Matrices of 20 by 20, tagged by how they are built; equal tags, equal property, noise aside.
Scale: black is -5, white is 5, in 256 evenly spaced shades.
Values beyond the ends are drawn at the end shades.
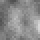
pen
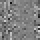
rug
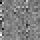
rug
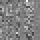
rug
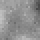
pen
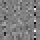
rug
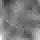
pen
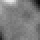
pen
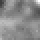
pen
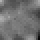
pen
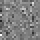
rug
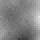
pen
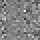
rug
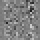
rug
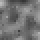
pen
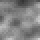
pen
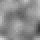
pen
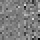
rug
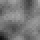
pen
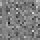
rug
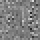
rug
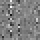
rug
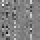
rug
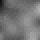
pen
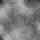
pen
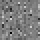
rug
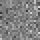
rug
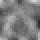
pen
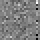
rug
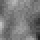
pen
